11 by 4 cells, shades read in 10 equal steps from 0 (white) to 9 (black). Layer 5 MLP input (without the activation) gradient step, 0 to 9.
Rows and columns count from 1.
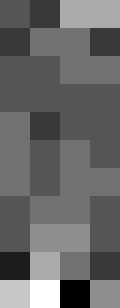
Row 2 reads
7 5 5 7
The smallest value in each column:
2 0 3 3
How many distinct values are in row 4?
1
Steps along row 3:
same down same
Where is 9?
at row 11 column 3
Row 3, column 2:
6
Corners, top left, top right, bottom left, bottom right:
6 3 2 4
